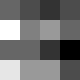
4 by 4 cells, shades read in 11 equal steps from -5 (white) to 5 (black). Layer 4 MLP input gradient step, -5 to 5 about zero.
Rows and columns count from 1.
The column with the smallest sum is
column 1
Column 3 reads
3 -1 3 -1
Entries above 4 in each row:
0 0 1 0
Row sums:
8 -5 10 -4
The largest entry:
5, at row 3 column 4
